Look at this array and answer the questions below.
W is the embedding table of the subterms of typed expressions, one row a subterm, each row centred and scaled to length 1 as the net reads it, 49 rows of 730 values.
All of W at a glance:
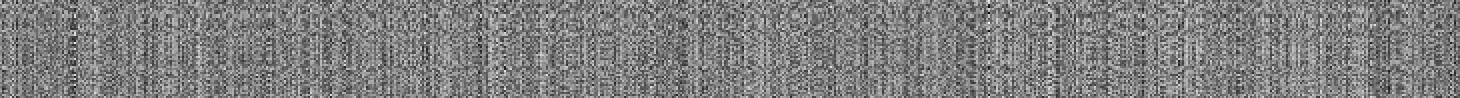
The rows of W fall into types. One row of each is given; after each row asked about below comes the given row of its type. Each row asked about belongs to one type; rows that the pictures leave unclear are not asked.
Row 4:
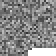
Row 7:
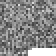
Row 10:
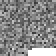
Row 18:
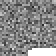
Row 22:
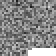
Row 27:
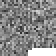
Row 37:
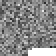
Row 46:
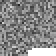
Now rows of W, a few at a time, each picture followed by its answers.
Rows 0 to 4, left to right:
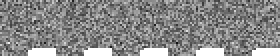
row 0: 27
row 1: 37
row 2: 18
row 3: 10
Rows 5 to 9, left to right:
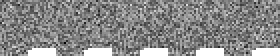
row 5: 46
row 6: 46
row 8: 7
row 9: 22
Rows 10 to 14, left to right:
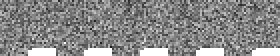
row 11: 27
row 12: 22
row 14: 18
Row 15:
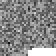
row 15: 10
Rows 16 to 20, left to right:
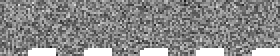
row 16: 7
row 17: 27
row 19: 22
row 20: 46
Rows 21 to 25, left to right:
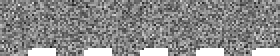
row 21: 10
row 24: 27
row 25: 22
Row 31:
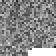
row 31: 37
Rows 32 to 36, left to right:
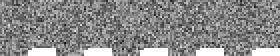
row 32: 22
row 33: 10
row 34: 7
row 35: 46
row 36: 22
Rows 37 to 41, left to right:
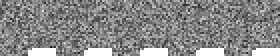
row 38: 4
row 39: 27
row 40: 18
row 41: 10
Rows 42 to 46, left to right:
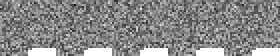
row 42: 27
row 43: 46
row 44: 46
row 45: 10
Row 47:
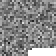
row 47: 4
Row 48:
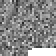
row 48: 7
